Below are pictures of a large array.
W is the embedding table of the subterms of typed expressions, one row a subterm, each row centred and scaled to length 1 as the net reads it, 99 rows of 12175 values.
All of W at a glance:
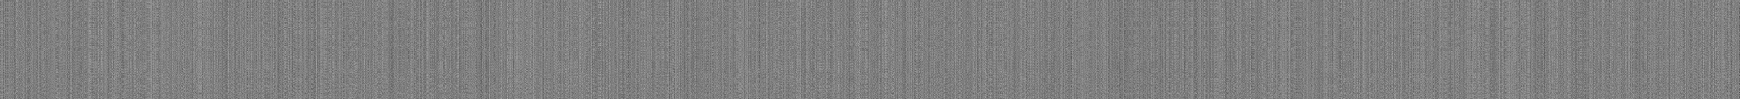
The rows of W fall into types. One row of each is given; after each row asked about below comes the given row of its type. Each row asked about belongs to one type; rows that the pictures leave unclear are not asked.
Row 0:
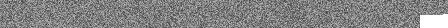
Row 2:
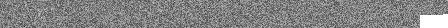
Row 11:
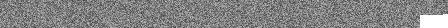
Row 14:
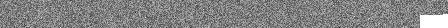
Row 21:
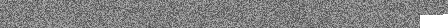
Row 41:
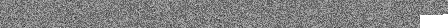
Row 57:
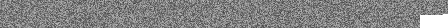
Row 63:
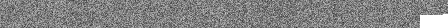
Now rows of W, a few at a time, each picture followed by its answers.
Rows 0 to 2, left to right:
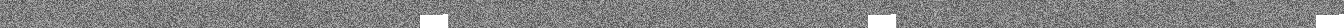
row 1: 0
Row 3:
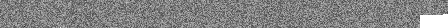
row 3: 11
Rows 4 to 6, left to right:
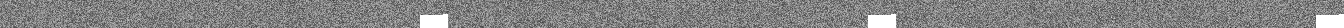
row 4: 14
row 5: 2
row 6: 0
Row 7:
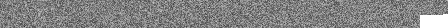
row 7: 2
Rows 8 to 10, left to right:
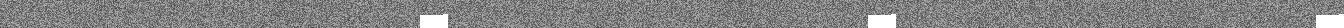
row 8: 21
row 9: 21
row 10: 0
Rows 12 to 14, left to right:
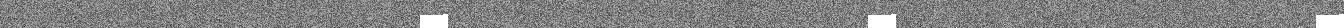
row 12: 41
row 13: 11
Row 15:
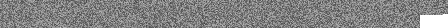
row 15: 0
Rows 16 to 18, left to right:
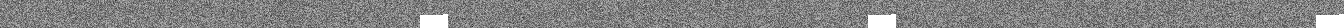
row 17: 41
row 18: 2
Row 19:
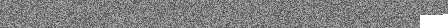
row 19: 57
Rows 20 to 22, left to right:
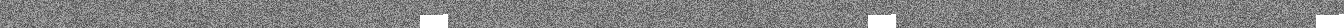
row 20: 2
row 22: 14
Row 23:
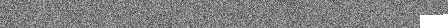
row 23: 14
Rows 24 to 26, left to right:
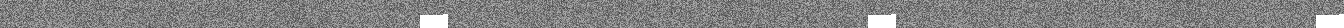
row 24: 21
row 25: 21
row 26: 21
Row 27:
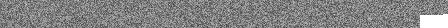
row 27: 2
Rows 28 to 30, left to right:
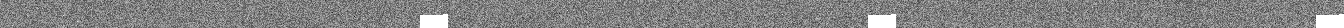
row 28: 11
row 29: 57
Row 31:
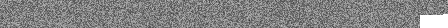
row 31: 21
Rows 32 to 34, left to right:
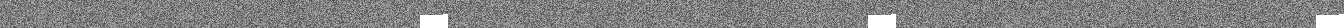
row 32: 14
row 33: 21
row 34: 57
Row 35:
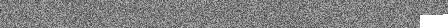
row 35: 11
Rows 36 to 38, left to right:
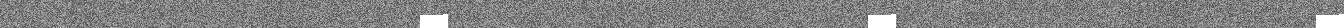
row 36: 11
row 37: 0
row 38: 63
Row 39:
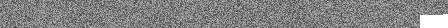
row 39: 14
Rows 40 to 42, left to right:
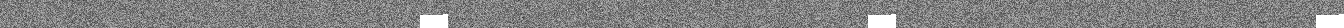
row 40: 11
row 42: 57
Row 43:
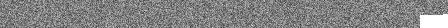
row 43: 14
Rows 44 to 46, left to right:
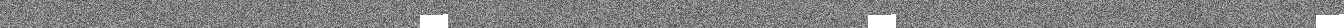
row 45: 14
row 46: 21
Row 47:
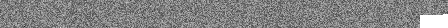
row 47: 11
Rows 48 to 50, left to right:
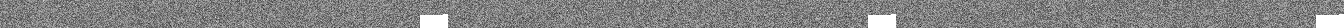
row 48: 0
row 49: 57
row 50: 41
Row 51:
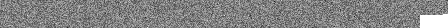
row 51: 57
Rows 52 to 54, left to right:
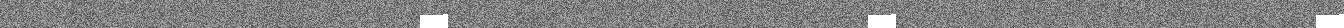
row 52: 11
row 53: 57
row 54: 21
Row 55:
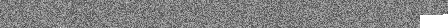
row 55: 11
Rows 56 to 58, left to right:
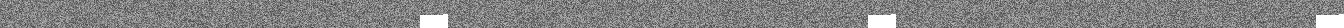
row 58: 57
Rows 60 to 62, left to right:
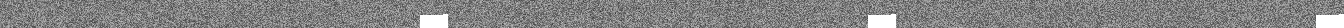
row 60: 2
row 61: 41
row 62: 0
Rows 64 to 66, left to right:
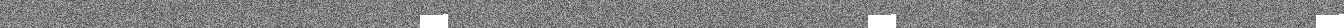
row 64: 41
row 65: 0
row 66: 63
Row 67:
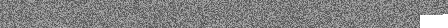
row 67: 0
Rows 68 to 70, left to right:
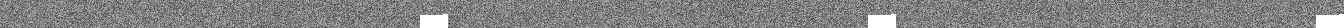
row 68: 57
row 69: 63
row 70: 41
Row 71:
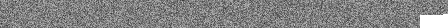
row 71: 21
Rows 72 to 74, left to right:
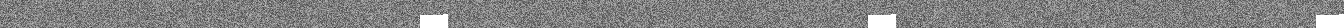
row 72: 41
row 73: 0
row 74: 14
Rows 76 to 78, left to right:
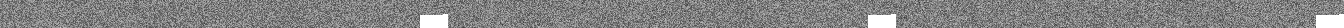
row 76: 0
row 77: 14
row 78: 2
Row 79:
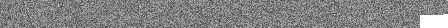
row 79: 2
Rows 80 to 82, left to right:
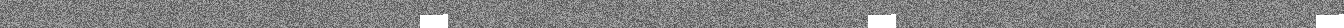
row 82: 14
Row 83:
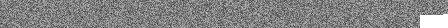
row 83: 21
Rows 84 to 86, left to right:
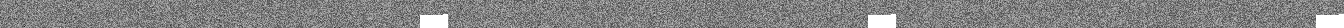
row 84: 41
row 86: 57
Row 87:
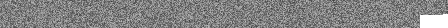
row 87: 14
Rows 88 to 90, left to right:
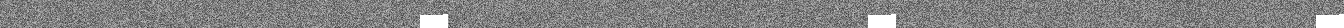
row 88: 41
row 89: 63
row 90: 21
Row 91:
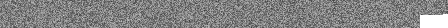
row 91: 14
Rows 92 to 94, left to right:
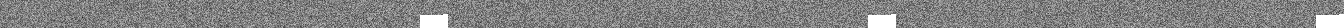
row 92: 41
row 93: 2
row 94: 21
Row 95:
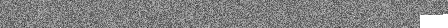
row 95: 14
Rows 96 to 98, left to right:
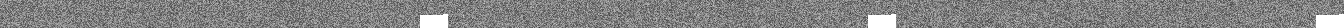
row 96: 21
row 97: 41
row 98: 2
